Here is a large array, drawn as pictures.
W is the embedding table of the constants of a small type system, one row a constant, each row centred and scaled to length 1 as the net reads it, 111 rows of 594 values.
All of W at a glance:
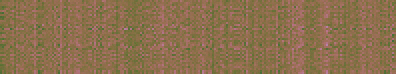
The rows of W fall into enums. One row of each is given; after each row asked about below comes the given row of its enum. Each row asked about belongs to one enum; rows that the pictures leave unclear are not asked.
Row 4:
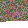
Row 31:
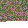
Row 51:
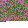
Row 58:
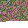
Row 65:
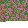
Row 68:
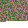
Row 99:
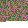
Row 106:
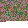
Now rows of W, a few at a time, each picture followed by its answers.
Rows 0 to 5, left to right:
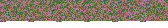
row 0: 106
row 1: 31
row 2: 65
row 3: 65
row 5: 51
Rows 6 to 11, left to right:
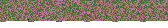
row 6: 68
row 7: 4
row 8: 51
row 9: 58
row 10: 65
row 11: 65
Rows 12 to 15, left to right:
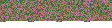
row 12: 65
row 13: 4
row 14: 31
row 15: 51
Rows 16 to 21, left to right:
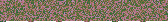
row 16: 51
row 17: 99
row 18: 58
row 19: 99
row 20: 4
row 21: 65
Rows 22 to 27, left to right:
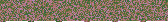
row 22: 65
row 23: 51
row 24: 4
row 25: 99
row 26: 68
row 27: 31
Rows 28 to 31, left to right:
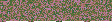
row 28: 58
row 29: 65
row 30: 51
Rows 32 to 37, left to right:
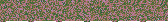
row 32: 65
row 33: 68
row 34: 58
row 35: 51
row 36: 31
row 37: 31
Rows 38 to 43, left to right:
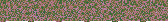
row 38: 99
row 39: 106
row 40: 99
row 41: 65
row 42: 4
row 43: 4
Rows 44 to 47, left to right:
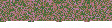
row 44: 4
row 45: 51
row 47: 99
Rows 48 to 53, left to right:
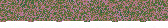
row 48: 31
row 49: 99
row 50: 68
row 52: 106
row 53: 4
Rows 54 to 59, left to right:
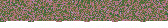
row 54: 4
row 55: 51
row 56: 31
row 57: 99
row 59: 65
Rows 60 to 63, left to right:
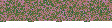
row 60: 51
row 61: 4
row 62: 106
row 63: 51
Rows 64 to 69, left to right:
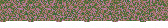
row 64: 65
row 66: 99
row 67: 65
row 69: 4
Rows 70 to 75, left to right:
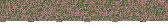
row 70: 99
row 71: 4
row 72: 31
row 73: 31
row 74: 58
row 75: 51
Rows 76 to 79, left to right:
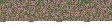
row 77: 58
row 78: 31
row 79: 65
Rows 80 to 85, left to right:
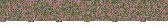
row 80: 99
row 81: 51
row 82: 51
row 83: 58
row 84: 65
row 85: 99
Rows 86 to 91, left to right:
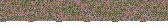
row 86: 31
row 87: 58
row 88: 51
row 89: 106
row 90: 4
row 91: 106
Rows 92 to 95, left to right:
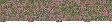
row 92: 65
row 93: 99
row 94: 51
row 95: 31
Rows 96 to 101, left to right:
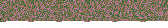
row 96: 4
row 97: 99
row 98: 68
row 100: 58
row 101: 31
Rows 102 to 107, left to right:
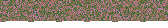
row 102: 58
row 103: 106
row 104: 4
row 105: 68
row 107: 65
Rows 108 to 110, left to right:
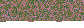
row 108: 106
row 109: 99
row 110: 68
